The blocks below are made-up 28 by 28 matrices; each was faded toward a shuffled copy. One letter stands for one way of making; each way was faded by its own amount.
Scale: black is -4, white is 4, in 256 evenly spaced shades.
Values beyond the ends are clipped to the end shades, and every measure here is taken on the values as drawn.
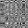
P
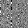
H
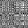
P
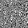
H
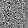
H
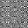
P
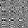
P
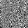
H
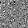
H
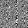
H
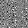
H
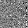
H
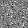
H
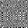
P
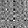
P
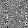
H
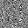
H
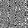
H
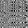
P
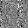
H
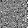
H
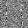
H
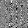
H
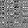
P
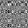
P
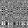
P
